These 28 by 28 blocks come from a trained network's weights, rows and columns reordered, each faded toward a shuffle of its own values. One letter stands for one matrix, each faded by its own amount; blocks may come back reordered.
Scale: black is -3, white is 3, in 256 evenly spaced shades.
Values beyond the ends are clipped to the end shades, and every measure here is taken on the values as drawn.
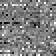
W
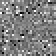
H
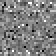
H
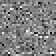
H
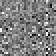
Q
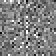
Q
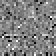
W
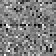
H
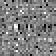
W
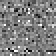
W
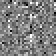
Q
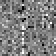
Q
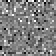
H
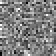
Q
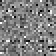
H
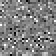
H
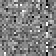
Q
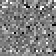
W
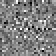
Q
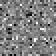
W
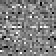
W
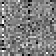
Q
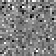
H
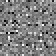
W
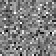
Q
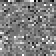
W
